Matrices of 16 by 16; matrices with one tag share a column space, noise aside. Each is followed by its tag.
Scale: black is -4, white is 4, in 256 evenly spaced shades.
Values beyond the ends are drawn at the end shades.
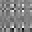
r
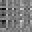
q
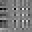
q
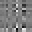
r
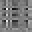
q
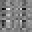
q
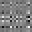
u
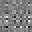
u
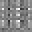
q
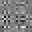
u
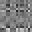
r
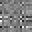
u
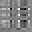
q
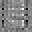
q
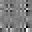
r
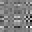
u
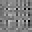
q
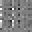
q
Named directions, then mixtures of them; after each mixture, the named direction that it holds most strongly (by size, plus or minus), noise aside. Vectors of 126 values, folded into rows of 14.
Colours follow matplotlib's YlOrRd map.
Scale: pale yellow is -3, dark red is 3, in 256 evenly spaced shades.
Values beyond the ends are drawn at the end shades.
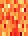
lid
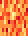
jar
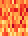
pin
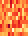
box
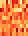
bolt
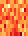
lid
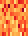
lid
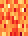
lid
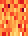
lid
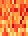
pin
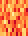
jar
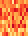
pin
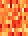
box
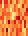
jar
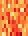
lid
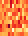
box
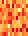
box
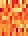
bolt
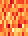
box
